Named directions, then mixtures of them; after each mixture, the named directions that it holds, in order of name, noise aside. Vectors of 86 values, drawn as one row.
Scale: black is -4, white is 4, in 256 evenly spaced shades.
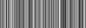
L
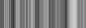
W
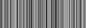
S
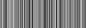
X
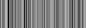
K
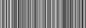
L, S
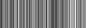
S, W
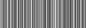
S, X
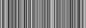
K, S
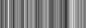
K, W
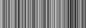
S, W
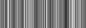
K, S, W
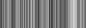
W, X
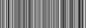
K, L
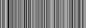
K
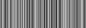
L, S, X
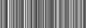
K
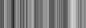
W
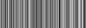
K, L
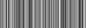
L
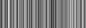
K, S, W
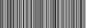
S, X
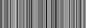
S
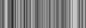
K, W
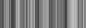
W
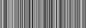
X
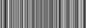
K, L, X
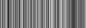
K, W, X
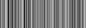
K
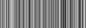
L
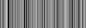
K
